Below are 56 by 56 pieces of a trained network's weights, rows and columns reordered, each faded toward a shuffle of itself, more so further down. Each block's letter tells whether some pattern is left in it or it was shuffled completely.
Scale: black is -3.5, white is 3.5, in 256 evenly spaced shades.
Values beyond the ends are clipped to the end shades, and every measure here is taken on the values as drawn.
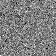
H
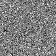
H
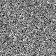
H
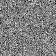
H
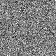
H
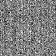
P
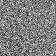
H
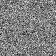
H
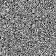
H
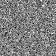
H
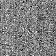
P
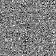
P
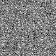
P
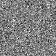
P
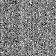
P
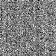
P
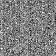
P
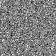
H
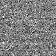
P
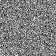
H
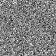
P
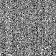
P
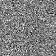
P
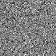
P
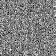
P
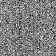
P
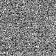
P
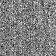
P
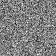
H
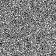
H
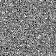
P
